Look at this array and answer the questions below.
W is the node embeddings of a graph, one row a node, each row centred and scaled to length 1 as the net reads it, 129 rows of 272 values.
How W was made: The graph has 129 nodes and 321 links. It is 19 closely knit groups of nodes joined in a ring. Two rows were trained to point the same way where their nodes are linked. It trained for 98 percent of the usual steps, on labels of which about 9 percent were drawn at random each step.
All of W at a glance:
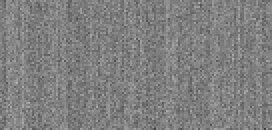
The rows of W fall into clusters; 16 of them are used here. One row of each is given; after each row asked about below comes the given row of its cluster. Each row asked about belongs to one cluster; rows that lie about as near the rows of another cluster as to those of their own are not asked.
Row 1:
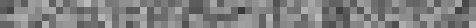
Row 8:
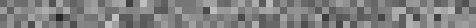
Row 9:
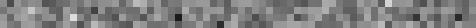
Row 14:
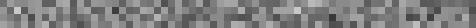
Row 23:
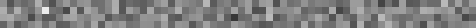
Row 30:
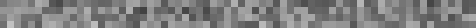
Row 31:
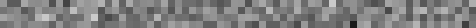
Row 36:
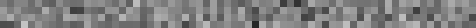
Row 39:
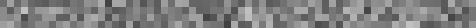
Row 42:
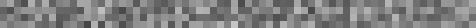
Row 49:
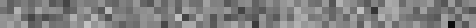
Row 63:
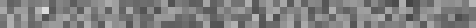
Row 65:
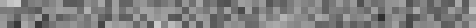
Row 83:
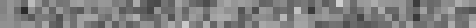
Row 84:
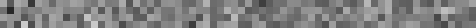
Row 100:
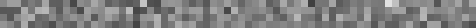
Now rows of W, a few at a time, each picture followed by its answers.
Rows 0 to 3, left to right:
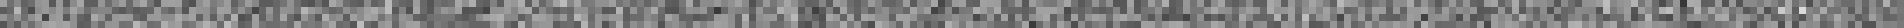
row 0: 84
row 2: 42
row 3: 23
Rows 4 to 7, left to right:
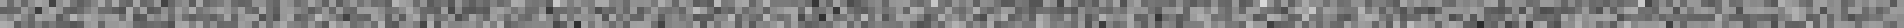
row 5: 1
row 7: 42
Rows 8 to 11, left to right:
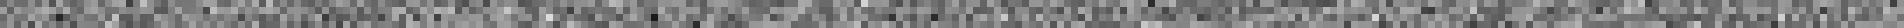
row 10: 36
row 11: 42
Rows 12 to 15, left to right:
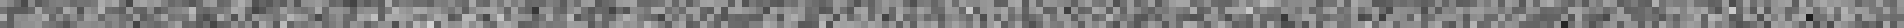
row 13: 9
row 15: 39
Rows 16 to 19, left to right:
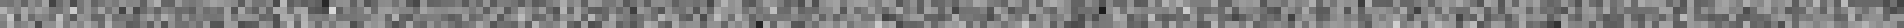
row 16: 30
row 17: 39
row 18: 14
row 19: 14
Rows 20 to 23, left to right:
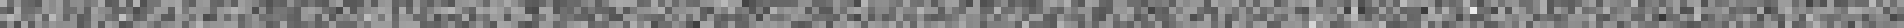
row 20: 84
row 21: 9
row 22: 63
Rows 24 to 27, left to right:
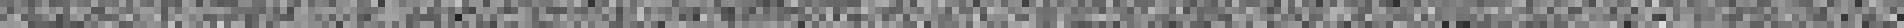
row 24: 49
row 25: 36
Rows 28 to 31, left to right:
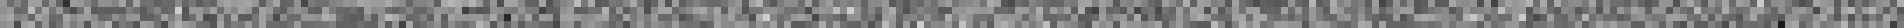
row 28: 83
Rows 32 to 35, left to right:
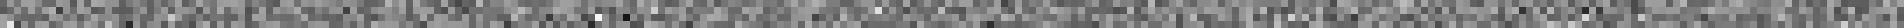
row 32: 14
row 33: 31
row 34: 100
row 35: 14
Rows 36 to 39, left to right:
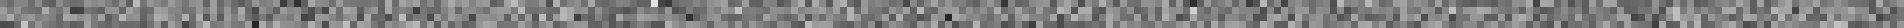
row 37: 42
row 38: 36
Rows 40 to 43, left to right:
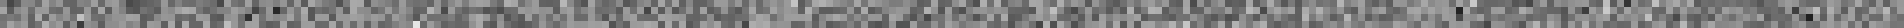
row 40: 63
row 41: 65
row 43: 9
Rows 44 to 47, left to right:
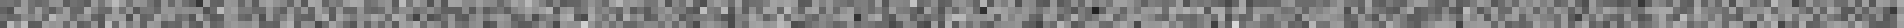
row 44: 63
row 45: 65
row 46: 84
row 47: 63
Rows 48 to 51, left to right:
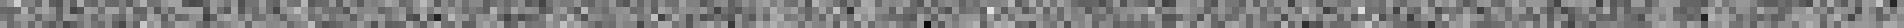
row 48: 100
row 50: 63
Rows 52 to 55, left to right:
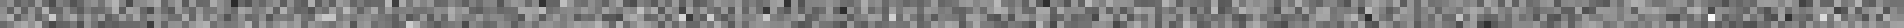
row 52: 36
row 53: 65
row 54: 100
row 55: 8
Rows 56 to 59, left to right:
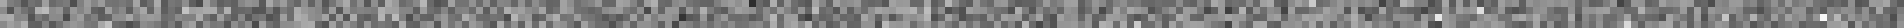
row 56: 49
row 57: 8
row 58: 63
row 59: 1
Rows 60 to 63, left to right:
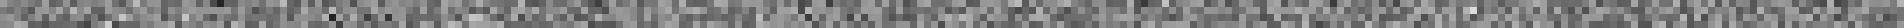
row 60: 49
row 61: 49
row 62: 42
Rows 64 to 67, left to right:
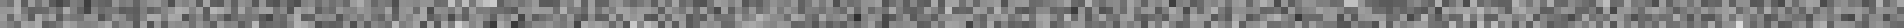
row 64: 9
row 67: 8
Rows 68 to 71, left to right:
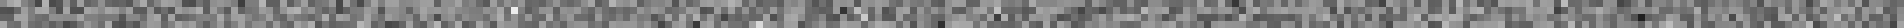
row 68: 100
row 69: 9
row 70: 42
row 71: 1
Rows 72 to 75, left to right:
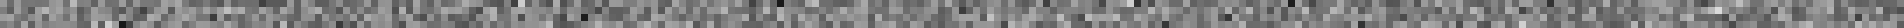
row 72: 84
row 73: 84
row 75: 14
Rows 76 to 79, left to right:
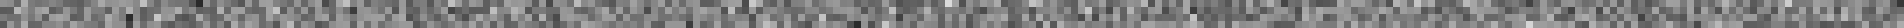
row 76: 63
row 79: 65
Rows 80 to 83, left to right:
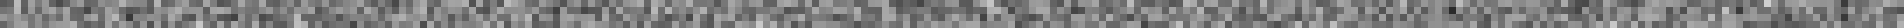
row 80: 1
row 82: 31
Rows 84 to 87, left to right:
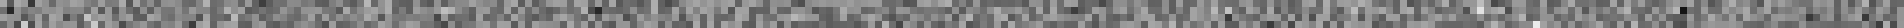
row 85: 83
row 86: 39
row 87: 65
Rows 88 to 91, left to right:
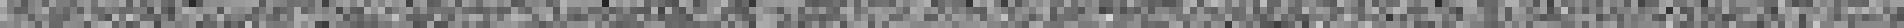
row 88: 83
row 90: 31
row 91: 31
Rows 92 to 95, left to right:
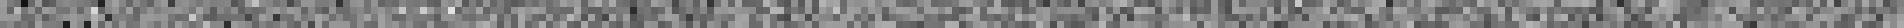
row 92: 23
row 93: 39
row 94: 100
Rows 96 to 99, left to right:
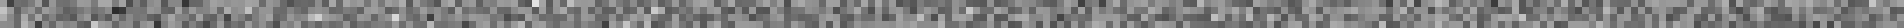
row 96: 83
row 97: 14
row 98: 23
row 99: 83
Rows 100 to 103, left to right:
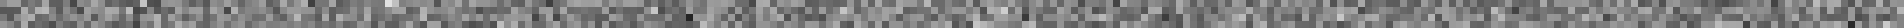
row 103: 9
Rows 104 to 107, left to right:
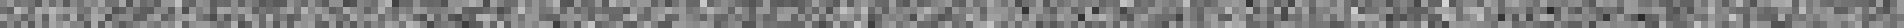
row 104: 84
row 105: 84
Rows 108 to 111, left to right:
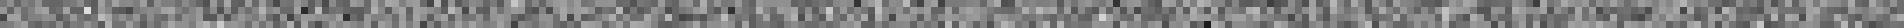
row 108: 39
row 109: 1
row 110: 30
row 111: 30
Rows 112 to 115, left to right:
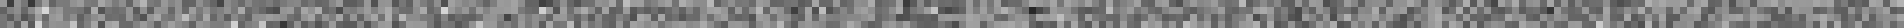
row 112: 84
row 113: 30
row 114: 1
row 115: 83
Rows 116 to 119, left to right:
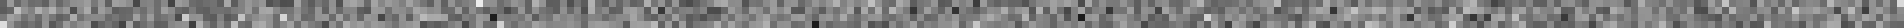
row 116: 39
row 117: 65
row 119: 100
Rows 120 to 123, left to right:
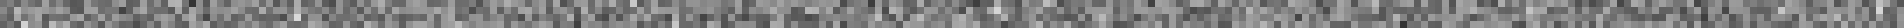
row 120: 8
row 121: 14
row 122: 49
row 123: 1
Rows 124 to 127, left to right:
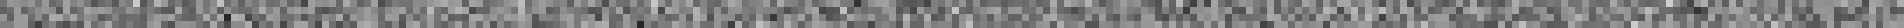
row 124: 100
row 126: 39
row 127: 49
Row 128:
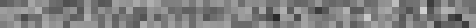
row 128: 30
